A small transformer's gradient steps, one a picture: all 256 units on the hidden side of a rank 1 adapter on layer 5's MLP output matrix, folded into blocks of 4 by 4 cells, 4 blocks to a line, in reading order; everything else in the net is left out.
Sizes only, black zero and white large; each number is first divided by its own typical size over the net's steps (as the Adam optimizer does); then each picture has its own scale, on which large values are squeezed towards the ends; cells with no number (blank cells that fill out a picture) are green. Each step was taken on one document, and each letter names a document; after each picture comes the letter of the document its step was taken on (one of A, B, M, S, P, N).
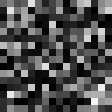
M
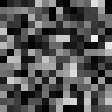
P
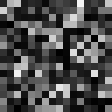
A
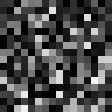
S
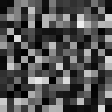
P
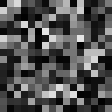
A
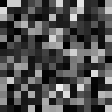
A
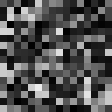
M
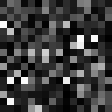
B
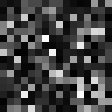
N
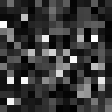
B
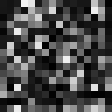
S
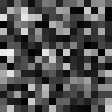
M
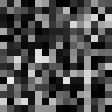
P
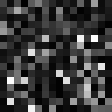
B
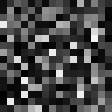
N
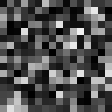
S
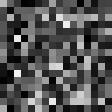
P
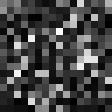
A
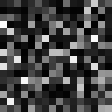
N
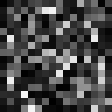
N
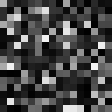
S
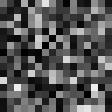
S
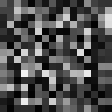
S
